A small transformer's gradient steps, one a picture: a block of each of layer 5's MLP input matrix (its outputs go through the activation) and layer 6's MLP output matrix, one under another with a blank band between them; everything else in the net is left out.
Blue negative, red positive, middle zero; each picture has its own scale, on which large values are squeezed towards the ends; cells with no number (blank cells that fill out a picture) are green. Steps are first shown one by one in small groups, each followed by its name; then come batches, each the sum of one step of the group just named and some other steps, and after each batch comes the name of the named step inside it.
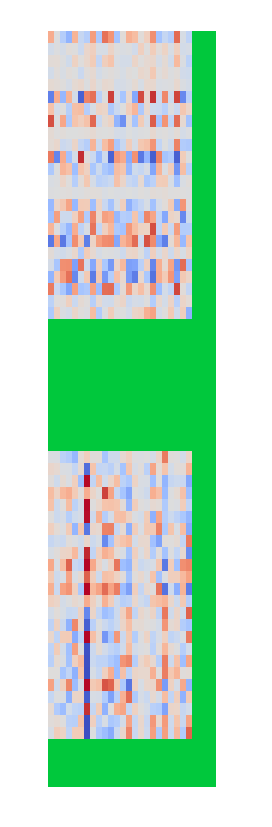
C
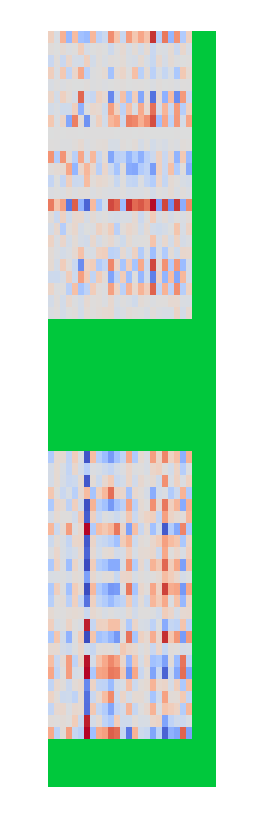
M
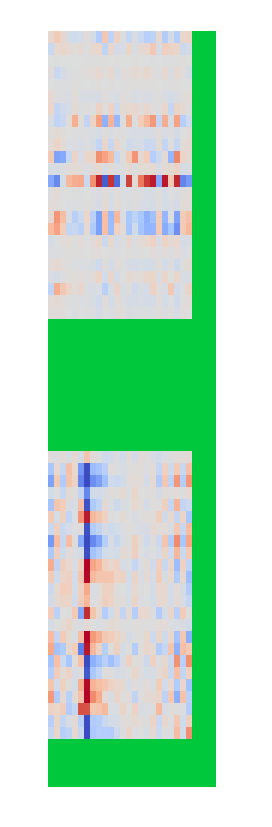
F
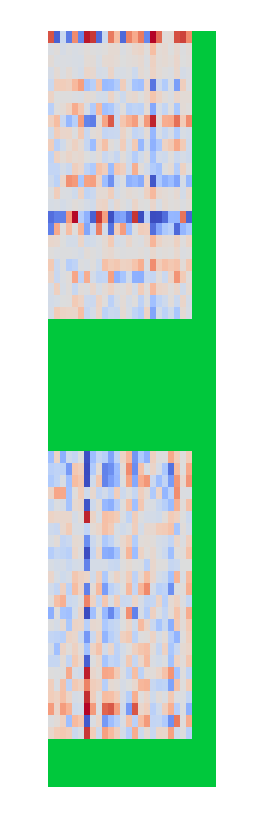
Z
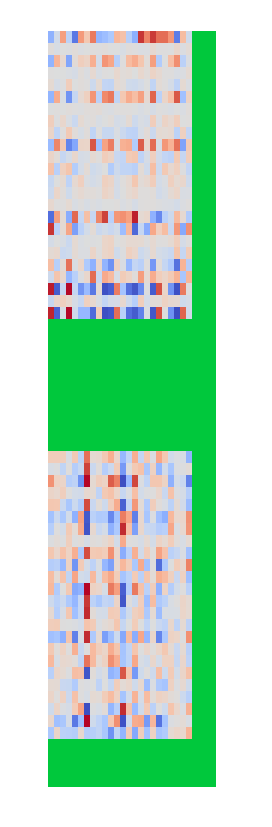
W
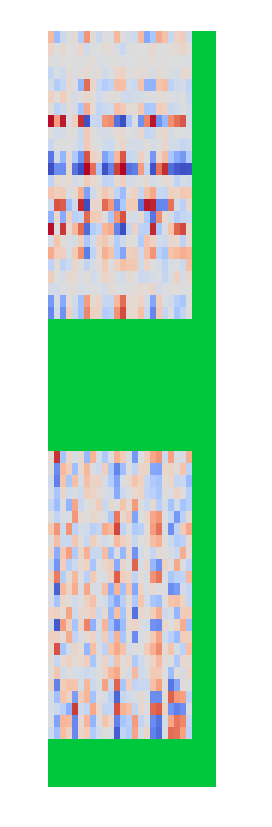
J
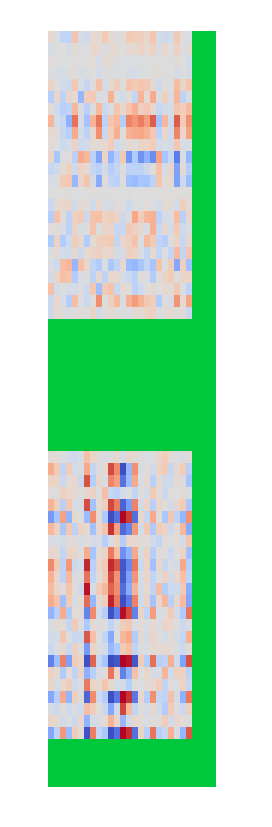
C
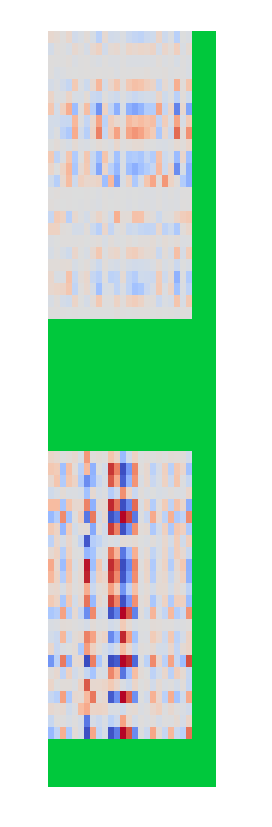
F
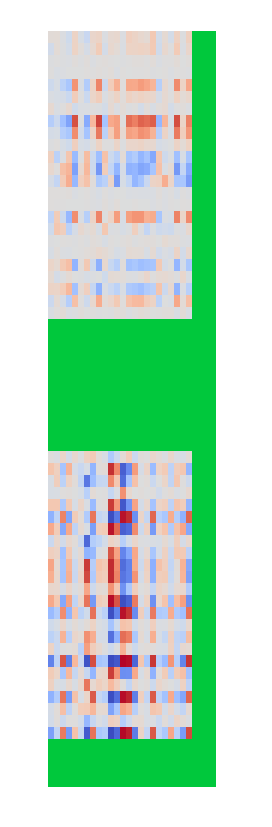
F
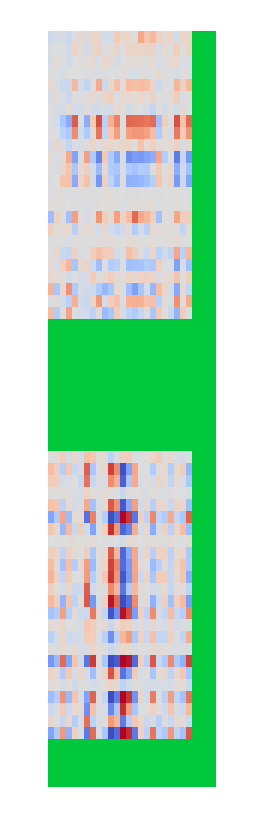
W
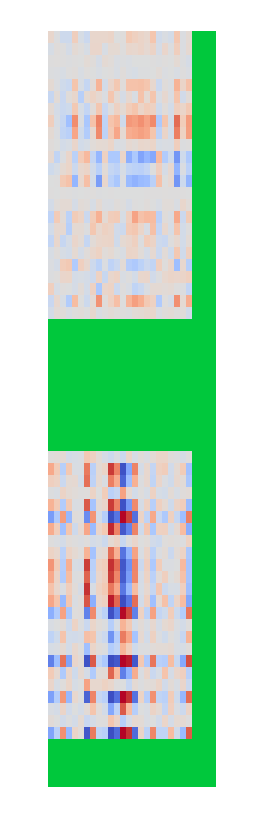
C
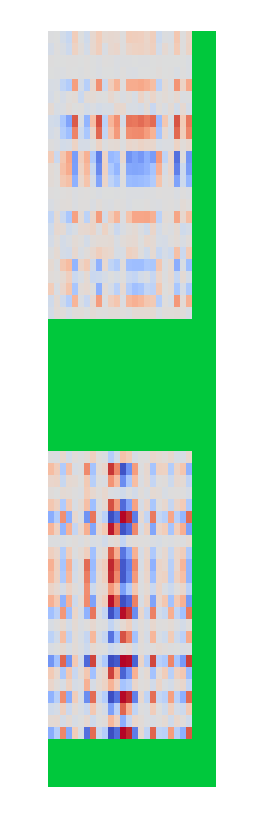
C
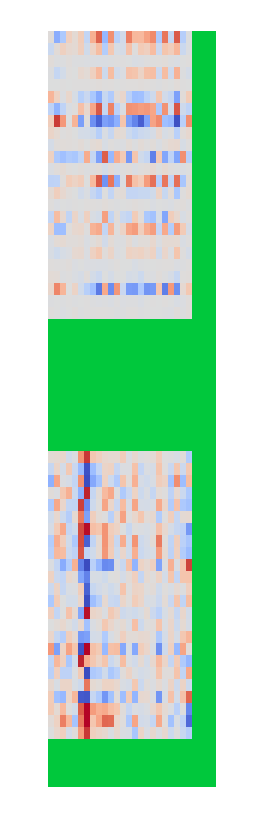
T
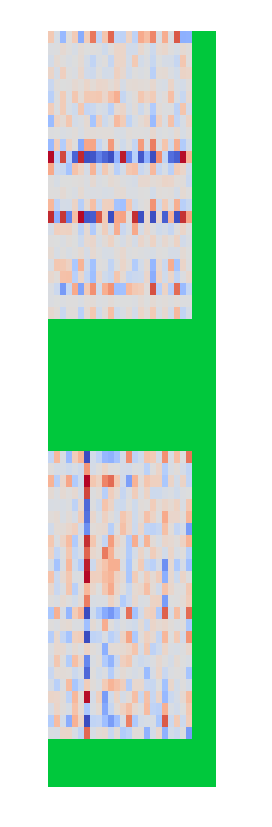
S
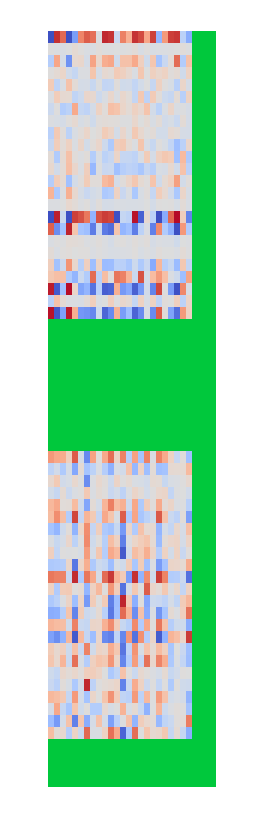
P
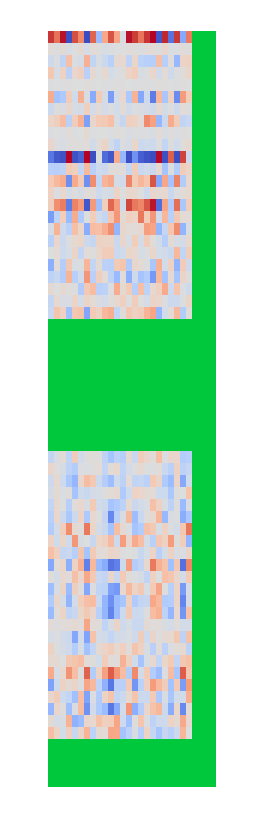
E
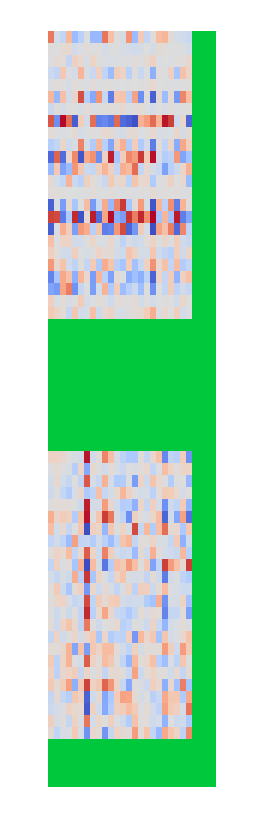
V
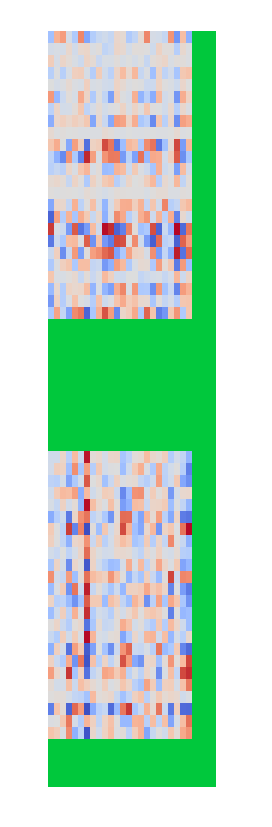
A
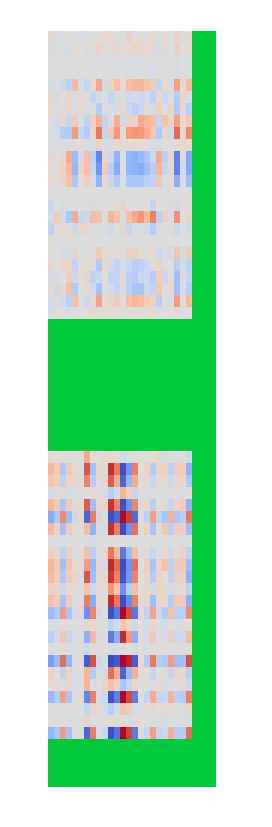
V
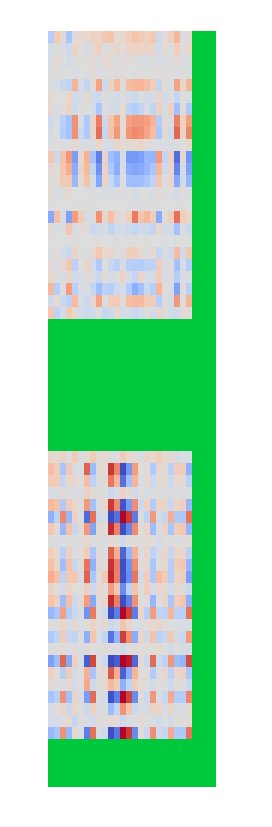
P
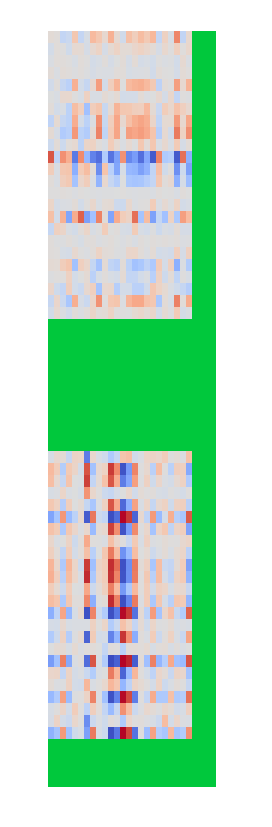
S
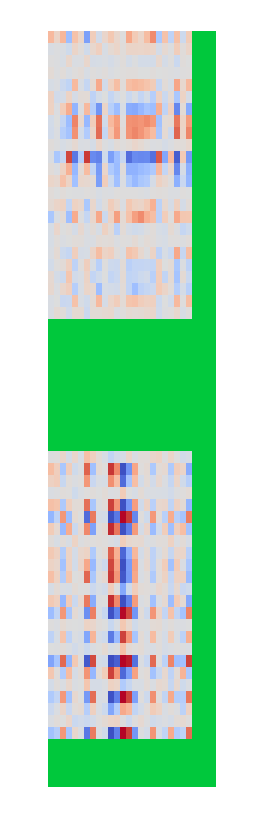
E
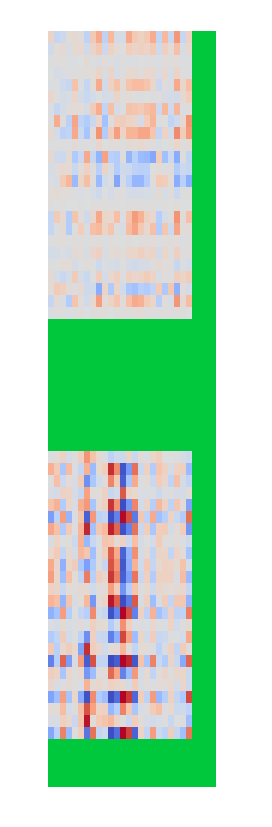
T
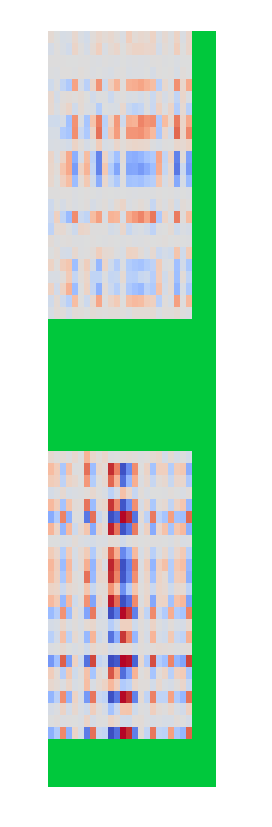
V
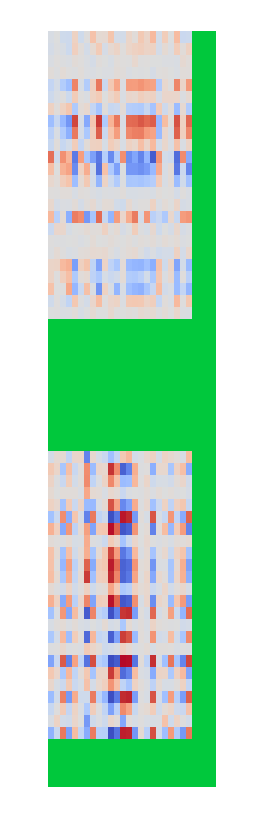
S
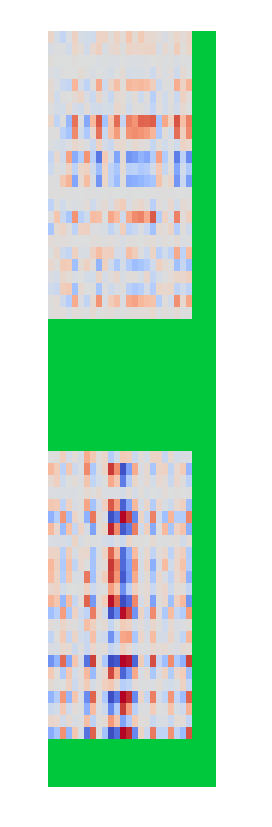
V
